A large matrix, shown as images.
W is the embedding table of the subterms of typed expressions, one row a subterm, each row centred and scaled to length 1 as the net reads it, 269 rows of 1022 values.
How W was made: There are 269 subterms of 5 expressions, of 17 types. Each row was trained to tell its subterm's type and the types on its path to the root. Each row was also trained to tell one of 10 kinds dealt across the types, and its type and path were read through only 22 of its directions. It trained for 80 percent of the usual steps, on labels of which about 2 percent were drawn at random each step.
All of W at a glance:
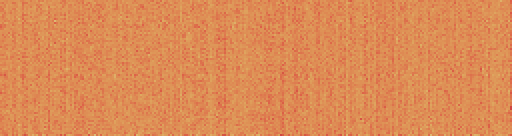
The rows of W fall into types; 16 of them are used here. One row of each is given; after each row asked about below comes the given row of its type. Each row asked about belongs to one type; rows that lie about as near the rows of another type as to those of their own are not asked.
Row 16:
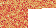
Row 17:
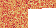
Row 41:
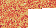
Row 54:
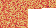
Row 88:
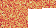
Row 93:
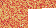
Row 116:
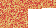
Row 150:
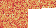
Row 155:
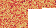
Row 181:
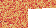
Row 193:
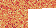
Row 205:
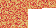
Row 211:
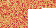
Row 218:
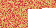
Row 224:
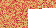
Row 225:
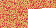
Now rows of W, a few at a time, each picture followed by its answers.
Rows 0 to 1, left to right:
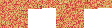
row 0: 205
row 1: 116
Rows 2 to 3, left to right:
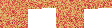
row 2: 193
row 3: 193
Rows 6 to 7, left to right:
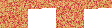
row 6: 224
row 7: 218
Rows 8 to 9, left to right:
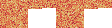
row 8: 93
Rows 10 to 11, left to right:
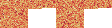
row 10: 211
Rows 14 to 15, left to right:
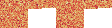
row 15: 16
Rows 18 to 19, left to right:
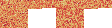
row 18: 88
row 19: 41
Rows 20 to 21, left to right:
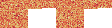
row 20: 181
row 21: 193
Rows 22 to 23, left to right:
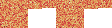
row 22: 41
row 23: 93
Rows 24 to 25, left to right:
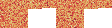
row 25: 150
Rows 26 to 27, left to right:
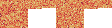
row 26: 16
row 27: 205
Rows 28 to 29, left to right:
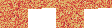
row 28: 116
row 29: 41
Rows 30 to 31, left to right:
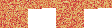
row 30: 88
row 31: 16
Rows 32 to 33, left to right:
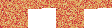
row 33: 41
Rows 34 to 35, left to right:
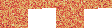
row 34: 193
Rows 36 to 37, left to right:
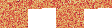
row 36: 193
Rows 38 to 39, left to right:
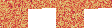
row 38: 218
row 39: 41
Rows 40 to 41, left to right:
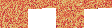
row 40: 218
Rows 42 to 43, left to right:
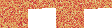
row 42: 225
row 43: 16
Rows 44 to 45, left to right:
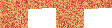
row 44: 17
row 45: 224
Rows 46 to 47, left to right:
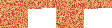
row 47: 205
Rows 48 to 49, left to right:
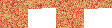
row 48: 155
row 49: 150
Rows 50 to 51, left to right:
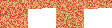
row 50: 218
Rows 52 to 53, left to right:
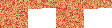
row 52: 93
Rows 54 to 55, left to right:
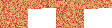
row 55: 41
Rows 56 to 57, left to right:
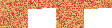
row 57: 224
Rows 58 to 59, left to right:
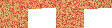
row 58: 93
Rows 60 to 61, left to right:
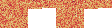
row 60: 224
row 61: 150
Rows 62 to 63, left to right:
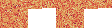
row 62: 205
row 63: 155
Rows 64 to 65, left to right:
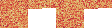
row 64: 155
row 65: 17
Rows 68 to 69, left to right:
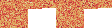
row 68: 225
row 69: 193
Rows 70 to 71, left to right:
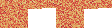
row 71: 193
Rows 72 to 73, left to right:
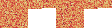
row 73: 16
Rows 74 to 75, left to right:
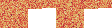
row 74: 193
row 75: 205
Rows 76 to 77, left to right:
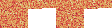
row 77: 16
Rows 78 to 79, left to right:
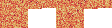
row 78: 41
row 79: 54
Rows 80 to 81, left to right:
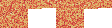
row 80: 224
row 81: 41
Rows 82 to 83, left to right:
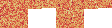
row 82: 116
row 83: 155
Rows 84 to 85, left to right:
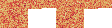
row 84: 224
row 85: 205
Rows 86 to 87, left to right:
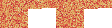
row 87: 17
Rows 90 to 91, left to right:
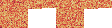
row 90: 224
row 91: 181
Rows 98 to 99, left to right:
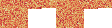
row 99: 225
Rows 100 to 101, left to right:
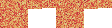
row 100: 41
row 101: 16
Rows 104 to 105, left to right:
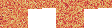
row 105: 193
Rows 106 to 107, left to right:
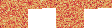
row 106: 193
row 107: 116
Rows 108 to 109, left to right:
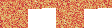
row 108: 218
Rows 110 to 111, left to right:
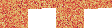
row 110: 17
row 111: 225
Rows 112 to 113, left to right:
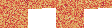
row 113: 193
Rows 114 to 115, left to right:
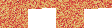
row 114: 150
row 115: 224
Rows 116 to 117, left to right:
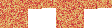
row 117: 218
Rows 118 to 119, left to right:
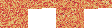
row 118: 116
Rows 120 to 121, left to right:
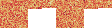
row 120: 155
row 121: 88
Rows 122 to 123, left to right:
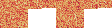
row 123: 41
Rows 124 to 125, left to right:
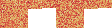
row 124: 93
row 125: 218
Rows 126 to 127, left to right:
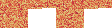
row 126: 193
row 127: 150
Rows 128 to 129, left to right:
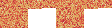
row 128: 224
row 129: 93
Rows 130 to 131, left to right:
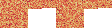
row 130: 205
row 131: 88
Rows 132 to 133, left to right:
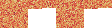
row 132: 205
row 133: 116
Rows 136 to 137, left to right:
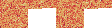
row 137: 224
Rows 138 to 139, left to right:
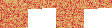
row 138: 17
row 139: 225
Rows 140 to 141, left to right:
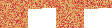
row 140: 181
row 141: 93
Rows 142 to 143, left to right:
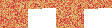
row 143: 93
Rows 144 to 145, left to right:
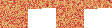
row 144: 54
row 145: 211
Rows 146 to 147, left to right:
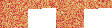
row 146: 218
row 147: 17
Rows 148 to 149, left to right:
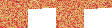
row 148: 150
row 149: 218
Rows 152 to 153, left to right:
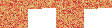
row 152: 155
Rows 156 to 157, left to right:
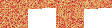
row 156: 218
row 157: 224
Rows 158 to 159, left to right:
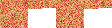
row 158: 54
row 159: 54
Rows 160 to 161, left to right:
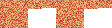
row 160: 16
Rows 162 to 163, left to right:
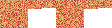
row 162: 205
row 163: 193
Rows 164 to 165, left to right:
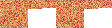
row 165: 150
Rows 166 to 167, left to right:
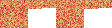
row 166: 116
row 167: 193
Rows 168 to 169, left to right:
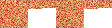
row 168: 150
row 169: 16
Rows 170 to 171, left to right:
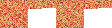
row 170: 211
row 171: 211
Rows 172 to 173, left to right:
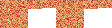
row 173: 88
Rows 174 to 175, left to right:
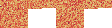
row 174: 16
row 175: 150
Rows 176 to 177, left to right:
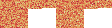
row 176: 16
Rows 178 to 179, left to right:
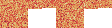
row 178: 41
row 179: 88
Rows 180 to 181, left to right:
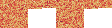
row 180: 193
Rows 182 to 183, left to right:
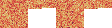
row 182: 224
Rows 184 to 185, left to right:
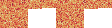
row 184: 150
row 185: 205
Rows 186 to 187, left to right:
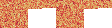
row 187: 17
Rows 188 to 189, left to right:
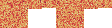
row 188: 181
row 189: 54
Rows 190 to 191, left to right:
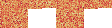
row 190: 205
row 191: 224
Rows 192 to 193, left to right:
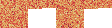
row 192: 54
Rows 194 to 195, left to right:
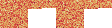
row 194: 211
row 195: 155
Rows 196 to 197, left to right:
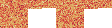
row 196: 116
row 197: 41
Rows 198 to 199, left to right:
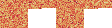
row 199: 205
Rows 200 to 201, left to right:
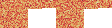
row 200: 181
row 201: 181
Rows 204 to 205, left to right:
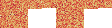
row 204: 155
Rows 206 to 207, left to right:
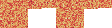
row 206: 193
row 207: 181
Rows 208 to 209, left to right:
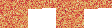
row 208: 218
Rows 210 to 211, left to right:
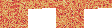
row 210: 224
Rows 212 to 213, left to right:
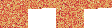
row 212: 116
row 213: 181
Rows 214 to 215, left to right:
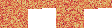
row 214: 155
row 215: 155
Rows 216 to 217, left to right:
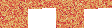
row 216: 224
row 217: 17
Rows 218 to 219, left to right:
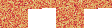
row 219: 205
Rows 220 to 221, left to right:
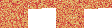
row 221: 93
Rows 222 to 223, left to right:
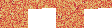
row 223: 41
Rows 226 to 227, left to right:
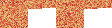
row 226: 155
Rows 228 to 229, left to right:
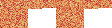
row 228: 181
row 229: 93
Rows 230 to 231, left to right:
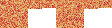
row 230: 88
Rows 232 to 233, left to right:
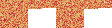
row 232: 93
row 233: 41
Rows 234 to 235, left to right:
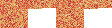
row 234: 205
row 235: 155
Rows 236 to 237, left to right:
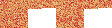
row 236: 17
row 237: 181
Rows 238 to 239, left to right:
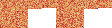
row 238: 54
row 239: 17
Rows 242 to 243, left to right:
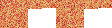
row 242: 155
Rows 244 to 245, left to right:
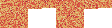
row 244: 16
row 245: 218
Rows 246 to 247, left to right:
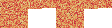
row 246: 225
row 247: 93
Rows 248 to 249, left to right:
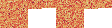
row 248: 211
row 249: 150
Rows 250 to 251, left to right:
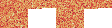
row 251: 181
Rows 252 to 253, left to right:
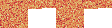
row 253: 88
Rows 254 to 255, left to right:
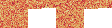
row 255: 181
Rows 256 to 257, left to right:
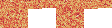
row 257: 16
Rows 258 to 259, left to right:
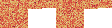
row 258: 16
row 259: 224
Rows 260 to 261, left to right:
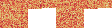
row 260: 93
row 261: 16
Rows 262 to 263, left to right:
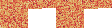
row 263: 93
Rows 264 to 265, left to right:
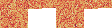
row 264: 205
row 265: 218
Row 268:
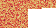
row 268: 16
